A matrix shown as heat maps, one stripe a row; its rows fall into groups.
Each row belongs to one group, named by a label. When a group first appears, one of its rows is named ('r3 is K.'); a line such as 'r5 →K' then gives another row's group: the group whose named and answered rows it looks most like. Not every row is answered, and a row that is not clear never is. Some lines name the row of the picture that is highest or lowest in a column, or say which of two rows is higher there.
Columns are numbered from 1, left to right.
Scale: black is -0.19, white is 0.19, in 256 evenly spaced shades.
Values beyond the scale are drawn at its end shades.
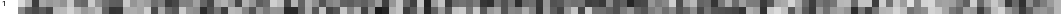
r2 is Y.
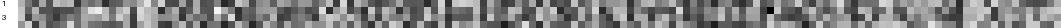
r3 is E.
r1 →Y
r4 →Y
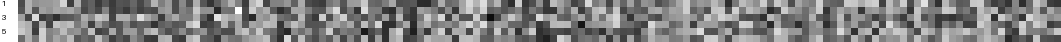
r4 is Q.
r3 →E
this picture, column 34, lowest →3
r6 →Q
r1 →Q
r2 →Q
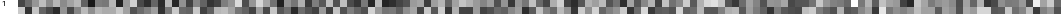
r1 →Q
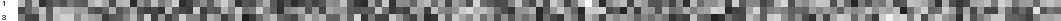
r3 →Y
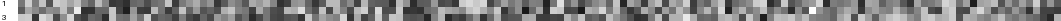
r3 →Y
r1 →Q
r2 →Q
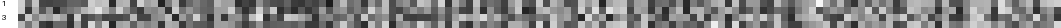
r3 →Q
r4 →E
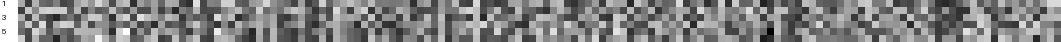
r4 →Q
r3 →E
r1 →E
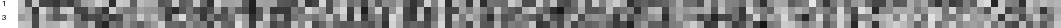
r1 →E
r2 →Y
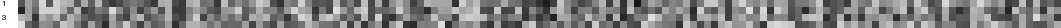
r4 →Y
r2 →Q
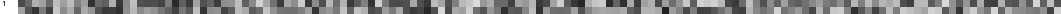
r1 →Q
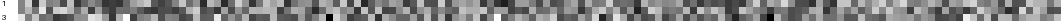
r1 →Y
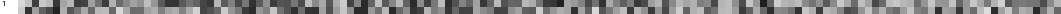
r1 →Y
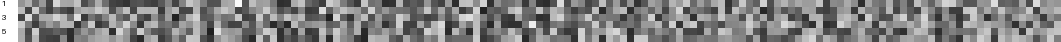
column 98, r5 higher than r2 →No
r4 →Y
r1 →Q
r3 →Q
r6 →E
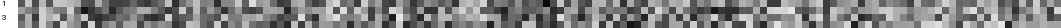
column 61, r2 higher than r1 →Yes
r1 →Q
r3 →Q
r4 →Y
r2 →Y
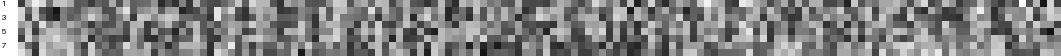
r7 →Y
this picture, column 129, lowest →2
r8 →Y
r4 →Q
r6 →Q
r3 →E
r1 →Q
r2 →E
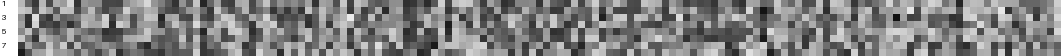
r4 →E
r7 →Q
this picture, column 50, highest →7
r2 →Y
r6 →Y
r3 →E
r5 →Y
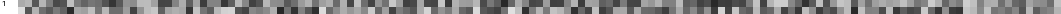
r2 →E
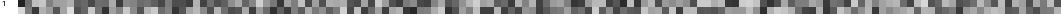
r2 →Y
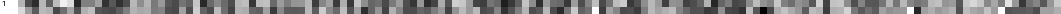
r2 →Y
